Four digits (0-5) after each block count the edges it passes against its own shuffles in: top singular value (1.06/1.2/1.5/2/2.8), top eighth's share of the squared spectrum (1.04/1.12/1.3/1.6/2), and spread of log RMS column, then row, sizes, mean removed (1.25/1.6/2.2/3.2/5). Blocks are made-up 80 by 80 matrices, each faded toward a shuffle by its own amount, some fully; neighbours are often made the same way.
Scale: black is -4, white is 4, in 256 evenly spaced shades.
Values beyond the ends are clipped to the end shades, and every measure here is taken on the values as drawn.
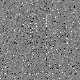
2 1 1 1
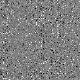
2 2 2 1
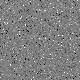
0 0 0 0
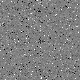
1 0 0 0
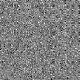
4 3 2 1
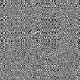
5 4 3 3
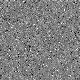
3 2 0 0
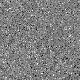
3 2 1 1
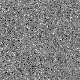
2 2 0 0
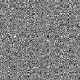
4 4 2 2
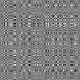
5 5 4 4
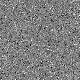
0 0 0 0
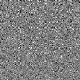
4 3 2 2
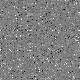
3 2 0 1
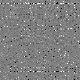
4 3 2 2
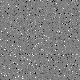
2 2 0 1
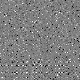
4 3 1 2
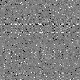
4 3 1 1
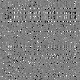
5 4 2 2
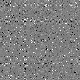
4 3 1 2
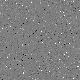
1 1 0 0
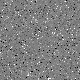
0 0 0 0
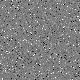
0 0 0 0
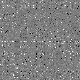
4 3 1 1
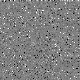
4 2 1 1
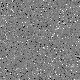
1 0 0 0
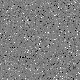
2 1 0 0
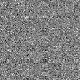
4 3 1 2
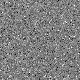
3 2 0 0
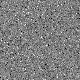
2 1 0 0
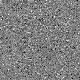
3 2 0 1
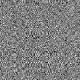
4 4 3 2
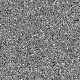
2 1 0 0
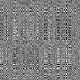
5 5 3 3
